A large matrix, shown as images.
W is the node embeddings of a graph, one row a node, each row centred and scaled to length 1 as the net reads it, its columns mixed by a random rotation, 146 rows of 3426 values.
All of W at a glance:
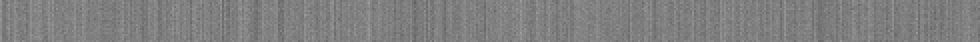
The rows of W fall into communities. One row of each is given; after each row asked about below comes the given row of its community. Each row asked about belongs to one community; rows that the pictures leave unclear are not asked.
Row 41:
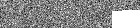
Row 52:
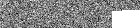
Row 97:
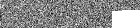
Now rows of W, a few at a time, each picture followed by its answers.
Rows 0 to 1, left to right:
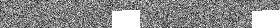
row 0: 41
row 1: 52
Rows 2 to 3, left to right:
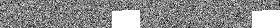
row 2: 52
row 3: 41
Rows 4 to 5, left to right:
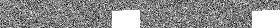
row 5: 97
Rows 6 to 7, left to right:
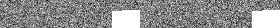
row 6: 41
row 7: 52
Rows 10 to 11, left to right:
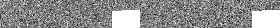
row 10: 97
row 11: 41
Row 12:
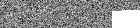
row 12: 97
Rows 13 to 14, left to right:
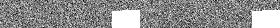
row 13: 52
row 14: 41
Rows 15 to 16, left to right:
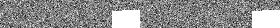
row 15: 41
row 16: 52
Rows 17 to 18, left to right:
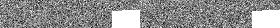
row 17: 97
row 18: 52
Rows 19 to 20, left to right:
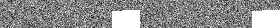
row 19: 52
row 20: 52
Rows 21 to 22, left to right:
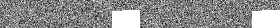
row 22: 97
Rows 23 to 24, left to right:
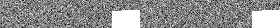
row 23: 97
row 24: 41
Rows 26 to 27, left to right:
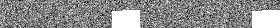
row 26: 52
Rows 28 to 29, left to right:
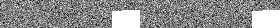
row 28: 97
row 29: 52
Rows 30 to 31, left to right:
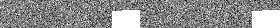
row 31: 52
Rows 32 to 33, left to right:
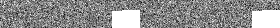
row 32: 52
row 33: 41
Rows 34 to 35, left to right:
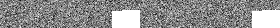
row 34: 52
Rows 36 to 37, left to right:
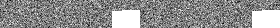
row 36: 41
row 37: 41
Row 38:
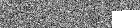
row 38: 52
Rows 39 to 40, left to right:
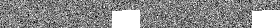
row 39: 97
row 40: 41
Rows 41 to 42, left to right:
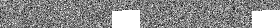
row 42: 52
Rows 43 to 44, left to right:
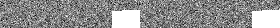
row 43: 41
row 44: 52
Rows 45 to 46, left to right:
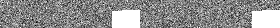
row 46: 52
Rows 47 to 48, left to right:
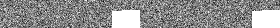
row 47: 41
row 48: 52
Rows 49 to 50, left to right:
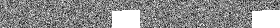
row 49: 41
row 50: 52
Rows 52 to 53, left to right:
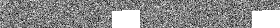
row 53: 97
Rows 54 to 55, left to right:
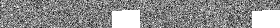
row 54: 97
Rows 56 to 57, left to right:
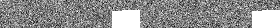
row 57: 52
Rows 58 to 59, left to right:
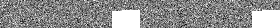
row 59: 41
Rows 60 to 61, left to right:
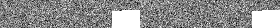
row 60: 41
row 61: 52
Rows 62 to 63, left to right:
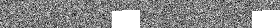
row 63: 41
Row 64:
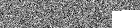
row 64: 97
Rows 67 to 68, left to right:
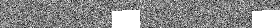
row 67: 41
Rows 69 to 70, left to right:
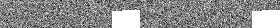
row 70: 41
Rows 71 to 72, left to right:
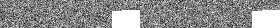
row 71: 41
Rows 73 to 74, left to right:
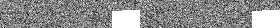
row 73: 97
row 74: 52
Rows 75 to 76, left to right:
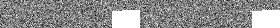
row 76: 97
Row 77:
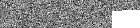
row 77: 41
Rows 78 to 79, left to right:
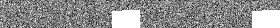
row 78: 52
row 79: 52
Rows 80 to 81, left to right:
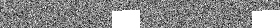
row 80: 41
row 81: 41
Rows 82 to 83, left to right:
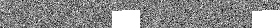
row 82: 97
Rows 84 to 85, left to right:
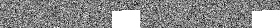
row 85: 52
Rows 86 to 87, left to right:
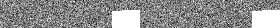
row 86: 52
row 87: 97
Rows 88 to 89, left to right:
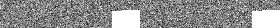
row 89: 52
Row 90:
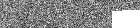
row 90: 41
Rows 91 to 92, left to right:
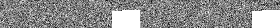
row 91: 41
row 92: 52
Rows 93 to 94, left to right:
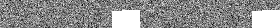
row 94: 52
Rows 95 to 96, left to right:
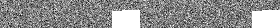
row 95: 41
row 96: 41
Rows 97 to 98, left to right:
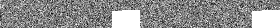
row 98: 52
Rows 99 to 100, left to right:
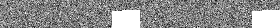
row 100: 52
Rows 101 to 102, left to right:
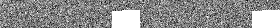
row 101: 52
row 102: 97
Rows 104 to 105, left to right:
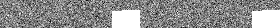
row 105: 52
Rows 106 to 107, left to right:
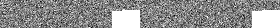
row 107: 97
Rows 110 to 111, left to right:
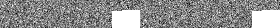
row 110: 52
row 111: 41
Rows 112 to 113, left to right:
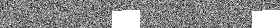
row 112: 41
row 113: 41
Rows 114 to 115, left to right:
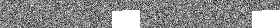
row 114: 52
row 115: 52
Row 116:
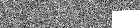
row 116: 41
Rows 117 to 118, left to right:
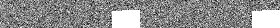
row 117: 52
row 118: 52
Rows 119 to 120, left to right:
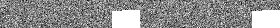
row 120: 52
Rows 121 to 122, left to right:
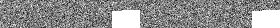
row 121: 52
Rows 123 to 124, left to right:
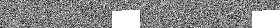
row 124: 97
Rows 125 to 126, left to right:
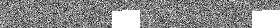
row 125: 52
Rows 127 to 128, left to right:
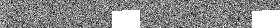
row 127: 52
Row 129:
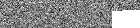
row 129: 41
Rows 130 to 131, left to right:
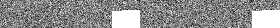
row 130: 41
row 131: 97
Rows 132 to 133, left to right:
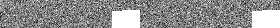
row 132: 97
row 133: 41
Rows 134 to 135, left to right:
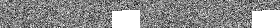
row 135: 41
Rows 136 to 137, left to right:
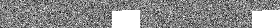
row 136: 97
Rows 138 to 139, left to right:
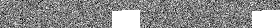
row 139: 52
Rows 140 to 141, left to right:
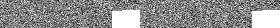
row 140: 97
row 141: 52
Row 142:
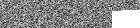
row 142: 97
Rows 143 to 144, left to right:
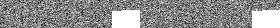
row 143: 97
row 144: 41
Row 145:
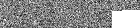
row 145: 41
